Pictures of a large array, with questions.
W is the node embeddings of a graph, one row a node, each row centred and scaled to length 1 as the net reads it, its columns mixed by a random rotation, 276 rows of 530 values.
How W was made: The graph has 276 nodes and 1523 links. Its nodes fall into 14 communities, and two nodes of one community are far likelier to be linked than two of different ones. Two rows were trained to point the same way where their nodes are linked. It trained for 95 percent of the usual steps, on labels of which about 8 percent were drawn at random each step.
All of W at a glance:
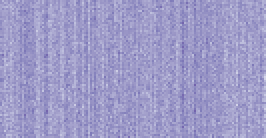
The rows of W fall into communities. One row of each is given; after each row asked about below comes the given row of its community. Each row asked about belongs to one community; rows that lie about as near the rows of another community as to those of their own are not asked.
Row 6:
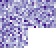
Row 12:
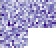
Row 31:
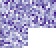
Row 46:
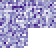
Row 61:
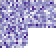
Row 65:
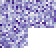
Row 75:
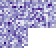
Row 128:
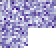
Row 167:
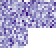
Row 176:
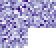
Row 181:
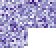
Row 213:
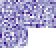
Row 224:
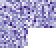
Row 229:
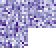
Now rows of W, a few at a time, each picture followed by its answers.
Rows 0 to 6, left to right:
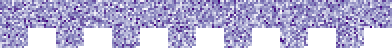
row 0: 12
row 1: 75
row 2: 229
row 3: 6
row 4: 181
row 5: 224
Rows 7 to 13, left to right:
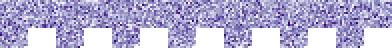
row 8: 224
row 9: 128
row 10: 46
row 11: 213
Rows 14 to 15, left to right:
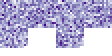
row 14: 75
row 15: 12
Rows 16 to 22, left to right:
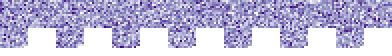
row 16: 176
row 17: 65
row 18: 6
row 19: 6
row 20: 65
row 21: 224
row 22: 61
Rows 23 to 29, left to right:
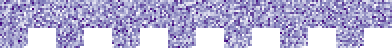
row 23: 75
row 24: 224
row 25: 75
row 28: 128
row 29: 12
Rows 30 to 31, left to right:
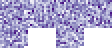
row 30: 224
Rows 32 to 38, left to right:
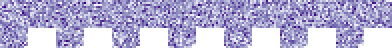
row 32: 229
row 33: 12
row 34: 6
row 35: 128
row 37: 213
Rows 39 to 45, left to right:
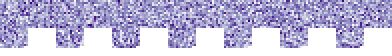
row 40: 213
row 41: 65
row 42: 229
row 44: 31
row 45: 61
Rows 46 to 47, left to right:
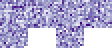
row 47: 229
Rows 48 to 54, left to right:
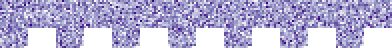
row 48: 61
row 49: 46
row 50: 213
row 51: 176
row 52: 229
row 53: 167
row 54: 46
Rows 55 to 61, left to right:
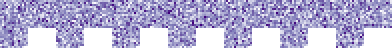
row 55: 75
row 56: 176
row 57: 167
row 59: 75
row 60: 181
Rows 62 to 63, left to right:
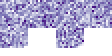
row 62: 12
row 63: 31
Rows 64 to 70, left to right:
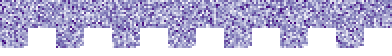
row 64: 167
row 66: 176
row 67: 75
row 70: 181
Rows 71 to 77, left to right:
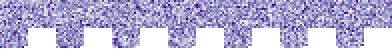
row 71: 224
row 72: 65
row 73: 65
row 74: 167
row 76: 176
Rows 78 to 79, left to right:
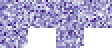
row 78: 65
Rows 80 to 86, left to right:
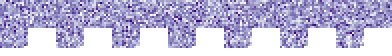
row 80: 61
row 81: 176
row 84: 61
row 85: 46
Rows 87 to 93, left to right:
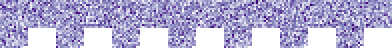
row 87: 181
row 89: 224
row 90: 46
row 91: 181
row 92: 128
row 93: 229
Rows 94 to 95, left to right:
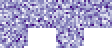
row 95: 181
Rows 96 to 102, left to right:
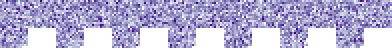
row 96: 128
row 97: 181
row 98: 75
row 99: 12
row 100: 167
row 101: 31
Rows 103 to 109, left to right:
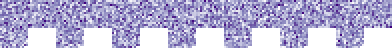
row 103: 12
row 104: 61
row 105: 224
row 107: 176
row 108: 167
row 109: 167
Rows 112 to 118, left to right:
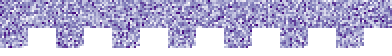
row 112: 31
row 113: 65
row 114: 229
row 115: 46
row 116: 224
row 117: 167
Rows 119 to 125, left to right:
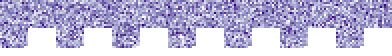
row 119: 65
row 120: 224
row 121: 31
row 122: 31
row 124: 46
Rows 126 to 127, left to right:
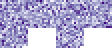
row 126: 128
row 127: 224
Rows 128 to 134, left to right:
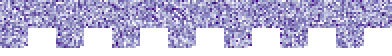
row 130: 181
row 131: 181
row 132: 181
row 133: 213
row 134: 65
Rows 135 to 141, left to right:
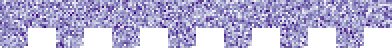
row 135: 176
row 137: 128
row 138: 31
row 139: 12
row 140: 229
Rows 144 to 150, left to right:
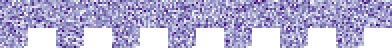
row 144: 75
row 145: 46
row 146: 65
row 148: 181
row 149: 61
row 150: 176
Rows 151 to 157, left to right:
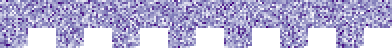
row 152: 31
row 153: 176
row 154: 75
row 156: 229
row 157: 65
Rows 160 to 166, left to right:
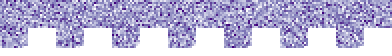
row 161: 167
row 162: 213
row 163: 31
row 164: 229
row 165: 229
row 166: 176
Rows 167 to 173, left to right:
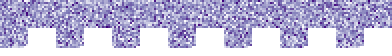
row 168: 224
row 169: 224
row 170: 224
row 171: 128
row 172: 181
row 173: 181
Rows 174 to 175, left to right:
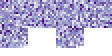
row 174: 128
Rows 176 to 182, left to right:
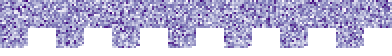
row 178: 6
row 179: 213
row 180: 181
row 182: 6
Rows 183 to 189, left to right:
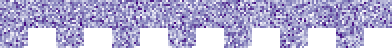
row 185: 61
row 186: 167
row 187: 31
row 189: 31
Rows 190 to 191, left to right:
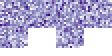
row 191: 61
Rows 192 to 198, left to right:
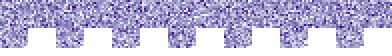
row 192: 181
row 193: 31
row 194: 61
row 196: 75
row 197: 31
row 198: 176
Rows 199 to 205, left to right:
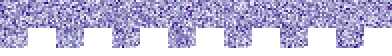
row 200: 61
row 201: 75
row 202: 75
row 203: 167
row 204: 229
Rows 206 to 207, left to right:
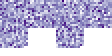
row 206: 61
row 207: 12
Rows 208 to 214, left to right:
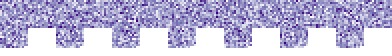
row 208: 224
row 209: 213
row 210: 46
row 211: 75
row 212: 181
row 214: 176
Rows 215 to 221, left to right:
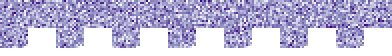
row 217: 31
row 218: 213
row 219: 61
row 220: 224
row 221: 12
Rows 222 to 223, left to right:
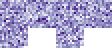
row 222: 31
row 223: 31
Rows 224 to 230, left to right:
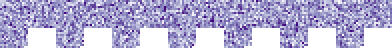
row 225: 6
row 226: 6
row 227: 12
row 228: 31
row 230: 181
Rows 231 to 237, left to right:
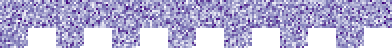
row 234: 6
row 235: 12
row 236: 224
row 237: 128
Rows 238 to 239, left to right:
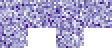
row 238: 46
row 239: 176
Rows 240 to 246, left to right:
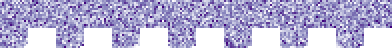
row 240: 213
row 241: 6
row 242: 128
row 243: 176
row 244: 65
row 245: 167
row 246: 167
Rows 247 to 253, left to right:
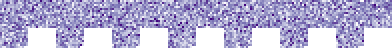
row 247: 6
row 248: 12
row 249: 12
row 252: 75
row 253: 181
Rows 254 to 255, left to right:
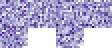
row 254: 229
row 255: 31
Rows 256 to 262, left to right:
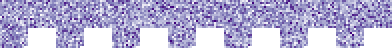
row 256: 229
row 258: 181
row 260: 12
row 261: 31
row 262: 167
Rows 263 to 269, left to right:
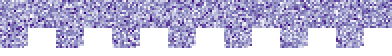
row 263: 12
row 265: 167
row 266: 46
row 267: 229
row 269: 224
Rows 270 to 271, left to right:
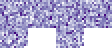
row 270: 61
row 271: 224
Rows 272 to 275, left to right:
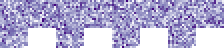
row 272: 61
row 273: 61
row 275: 46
